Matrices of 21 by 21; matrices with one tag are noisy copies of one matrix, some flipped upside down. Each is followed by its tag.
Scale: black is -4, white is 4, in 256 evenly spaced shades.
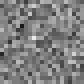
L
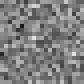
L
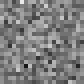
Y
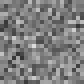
L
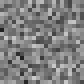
L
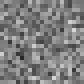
L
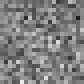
Y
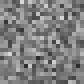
Y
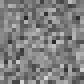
Y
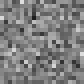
Y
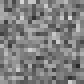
Y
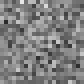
Y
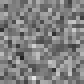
L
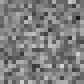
Y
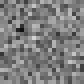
L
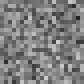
Y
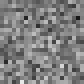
Y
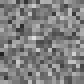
L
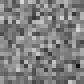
Y
